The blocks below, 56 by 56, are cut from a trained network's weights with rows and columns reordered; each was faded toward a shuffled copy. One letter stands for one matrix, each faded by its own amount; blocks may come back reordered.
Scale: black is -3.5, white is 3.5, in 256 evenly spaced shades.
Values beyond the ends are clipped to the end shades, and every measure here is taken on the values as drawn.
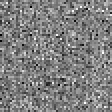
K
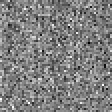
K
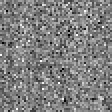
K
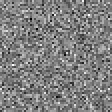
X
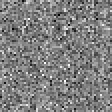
K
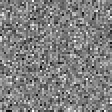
X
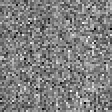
K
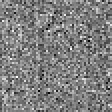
K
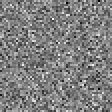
X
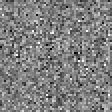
K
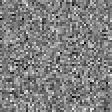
X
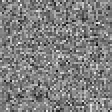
X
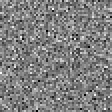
X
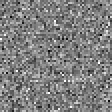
X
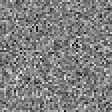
X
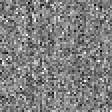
K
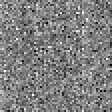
K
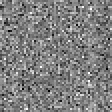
K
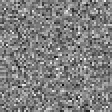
X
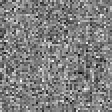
X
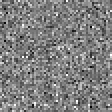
K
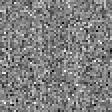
K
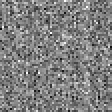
K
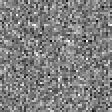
K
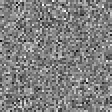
X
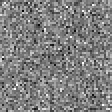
K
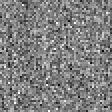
K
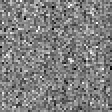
K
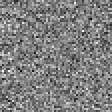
X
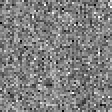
K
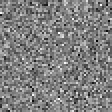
X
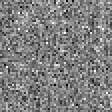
K
